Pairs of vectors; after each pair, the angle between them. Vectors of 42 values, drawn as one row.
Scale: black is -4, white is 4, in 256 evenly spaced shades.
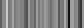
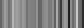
partly aligned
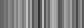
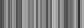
orthogonal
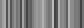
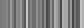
partly opposed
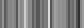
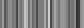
nearly parallel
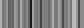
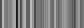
partly opposed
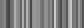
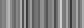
nearly opposite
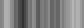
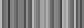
orthogonal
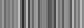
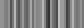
orthogonal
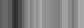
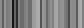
partly aligned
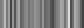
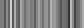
nearly opposite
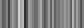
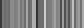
orthogonal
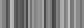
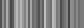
nearly opposite
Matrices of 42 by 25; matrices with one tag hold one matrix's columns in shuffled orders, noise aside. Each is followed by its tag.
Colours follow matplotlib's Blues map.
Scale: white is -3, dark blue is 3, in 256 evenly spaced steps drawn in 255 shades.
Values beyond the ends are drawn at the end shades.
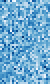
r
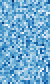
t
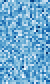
r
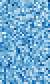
t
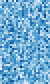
r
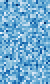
t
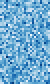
t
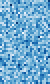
t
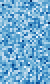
t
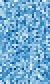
r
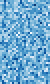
t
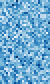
t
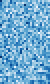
t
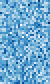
t
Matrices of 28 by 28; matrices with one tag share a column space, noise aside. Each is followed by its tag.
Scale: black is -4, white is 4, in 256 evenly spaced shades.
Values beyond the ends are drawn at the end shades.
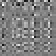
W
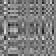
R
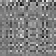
W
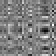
R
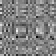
R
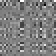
W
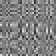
R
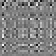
W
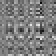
R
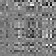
W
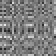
R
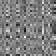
R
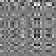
W
